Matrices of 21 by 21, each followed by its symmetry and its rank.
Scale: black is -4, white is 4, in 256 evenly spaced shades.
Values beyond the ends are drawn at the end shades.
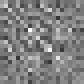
symmetric, rank three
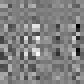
neither, rank two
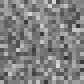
neither, full rank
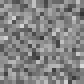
neither, full rank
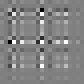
symmetric, rank one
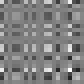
symmetric, rank one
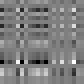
neither, rank one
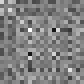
symmetric, rank three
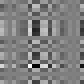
neither, rank one
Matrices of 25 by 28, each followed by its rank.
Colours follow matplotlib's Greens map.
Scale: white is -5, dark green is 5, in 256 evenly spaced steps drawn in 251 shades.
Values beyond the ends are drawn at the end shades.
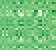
three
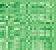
three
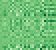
three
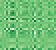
two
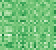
three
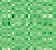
two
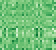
three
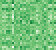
three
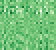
three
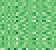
two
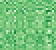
three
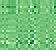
two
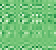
two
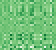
two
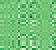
two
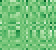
two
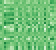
two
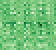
three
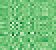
three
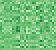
three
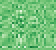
three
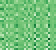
two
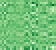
three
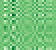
two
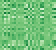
two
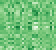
three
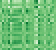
two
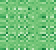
two
